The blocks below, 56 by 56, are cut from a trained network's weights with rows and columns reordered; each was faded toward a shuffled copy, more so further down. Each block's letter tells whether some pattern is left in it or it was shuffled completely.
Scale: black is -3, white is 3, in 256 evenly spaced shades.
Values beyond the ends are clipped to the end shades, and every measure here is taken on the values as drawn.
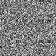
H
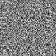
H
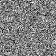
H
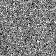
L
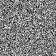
L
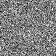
L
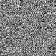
H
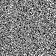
L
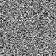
H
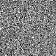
H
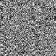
H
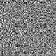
H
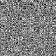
H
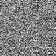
H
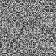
H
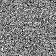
L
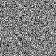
H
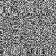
H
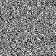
H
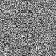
H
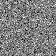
L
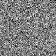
H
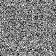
H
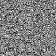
H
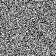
L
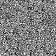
H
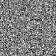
H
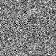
H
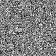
H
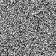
H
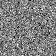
L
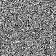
H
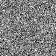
L
